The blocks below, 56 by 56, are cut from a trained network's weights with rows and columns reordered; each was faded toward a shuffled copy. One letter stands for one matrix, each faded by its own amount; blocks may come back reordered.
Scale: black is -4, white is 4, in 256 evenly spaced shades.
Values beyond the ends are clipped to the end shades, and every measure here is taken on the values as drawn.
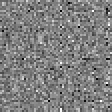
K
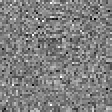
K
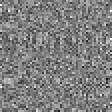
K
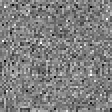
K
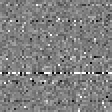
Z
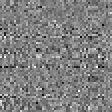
Z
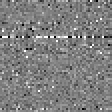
Z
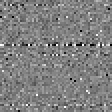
Z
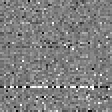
Z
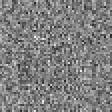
K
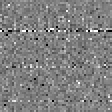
Z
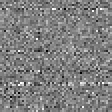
Z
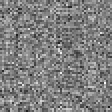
K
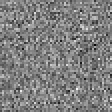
K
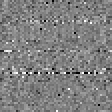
Z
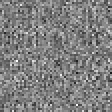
K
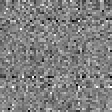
Z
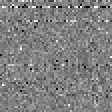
Z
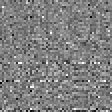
Z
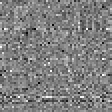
Z
